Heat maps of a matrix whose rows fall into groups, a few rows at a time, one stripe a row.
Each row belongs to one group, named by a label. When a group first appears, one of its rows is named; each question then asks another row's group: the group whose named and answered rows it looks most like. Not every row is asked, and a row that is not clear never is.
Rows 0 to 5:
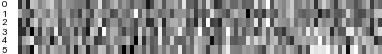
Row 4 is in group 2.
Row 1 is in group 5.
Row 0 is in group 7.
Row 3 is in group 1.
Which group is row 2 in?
7
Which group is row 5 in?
1
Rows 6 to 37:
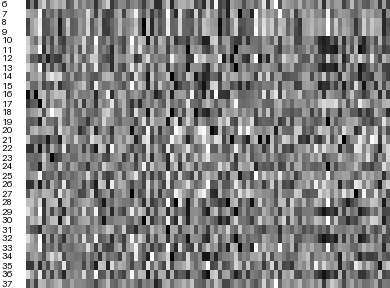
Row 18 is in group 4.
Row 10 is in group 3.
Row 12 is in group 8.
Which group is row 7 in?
2
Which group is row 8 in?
2
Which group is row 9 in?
2
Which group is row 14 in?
4
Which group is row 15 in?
3
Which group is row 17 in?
1
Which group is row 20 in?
1
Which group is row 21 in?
8
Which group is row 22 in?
1
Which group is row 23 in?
8
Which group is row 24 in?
5
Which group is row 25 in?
2
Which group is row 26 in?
1
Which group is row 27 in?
1
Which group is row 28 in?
2
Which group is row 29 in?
3
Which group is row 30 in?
2
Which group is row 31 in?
5
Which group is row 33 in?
2
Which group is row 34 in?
4
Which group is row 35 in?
1
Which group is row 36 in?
3
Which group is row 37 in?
7
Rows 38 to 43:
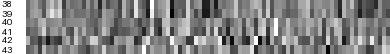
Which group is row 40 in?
7
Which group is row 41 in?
7
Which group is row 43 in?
5
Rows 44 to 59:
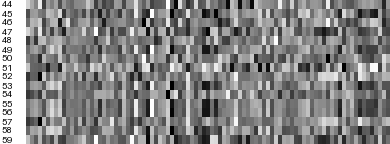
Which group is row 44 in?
2
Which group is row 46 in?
2
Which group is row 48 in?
7
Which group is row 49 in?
4
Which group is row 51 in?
8
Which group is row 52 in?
1
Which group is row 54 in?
5
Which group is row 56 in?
4
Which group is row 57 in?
1
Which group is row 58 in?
4
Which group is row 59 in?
3
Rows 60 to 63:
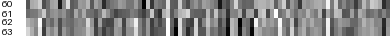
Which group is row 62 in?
2
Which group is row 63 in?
2
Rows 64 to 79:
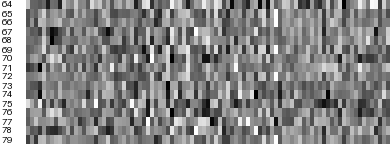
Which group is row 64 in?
8
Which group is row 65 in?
7
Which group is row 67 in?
8
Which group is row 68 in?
8
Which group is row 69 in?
7
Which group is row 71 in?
1
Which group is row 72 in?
7
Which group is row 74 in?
5
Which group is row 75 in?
3
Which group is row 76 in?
4
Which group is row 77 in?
1
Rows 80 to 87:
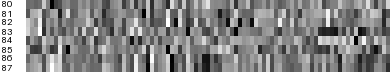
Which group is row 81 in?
2
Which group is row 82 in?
2
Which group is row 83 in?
3
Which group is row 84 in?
1
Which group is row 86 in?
4
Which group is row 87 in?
4
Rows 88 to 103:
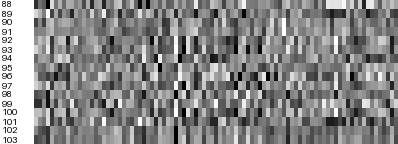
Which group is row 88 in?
1
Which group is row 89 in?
3
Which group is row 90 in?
7
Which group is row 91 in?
7
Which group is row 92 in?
2
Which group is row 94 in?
4
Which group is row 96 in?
8
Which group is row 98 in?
5
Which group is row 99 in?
1
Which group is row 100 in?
2
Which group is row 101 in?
3
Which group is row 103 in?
5
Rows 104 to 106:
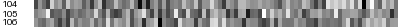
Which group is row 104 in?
1
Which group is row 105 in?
2
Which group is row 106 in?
8
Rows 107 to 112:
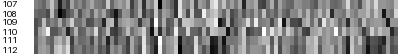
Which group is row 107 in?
8
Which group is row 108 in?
8
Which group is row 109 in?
1
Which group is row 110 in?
2
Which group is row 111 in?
4
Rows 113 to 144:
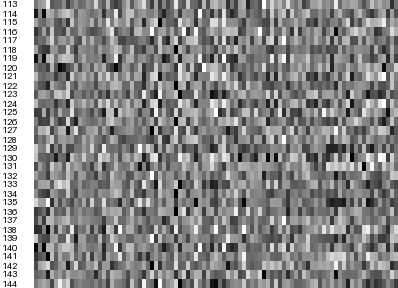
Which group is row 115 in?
8
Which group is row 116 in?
5
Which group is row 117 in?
7
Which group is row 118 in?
5
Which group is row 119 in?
7
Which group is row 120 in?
8
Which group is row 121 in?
8
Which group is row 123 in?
4
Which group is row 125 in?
1
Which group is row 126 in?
5
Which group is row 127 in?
2
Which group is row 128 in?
7
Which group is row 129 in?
3
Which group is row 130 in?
8
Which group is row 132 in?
5
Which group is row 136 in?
5
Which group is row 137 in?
7
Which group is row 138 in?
1
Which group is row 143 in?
5
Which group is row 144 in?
4
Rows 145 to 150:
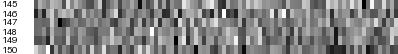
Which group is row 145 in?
1
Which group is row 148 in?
5
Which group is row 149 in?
5
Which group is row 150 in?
3
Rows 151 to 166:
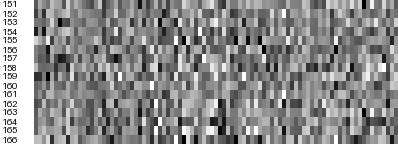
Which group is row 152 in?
7
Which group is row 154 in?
7
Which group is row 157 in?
8
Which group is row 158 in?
8
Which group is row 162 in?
1
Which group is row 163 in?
1
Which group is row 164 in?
4
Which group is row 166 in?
2
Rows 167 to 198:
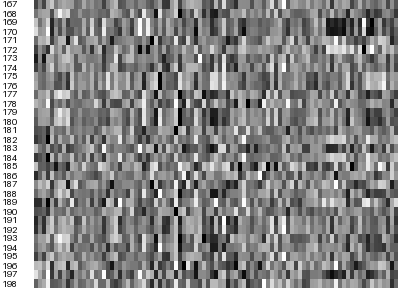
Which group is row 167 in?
7
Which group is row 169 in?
3
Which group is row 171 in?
2
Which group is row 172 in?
1
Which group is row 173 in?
7
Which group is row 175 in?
8
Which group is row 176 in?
8
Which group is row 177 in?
4
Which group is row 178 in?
2
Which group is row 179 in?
4
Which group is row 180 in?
4
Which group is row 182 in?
1
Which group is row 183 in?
3
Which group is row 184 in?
1
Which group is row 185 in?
8
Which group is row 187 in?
2
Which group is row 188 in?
4
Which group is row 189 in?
1
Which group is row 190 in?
5
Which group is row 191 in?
7
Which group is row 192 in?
7
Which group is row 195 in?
7
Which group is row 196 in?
2
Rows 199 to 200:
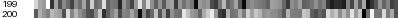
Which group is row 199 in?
3
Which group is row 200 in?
1
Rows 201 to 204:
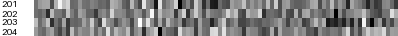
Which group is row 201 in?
4
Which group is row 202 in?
5
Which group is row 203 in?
3
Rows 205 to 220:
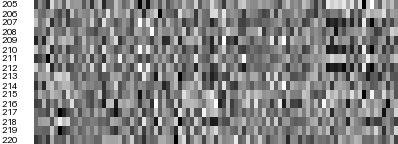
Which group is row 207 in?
3
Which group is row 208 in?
5
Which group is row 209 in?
7
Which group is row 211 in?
1
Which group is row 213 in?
4
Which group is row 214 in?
7
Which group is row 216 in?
1
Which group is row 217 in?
8
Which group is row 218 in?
4
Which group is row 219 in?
8
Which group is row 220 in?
5
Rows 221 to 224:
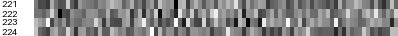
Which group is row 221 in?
5
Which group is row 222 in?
8
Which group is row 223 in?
2
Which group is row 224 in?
5
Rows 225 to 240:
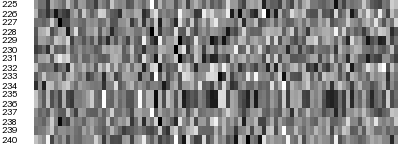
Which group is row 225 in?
5
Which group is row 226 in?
8
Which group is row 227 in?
8
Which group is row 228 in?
2
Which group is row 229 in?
4
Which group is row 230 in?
5
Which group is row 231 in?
4
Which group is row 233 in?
1
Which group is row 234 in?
7
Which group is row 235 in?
3
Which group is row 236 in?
3
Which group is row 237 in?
5
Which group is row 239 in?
7
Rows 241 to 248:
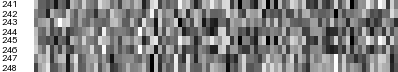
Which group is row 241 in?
8
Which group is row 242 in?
5
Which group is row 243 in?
4
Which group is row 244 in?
3
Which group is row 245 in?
8
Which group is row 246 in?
3
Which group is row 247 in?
2
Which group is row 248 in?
2
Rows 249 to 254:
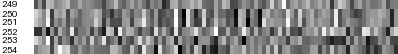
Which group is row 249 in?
7
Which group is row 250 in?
2
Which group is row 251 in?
2
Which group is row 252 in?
1
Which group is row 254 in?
4
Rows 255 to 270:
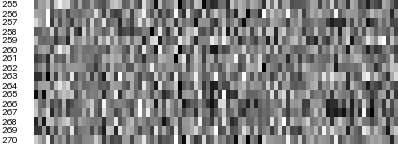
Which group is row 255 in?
4
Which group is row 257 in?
3
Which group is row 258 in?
7
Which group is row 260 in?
4
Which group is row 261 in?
5
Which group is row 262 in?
5
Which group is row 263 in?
1
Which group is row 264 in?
4
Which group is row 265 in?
7
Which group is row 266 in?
3
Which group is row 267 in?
3
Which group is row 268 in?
7
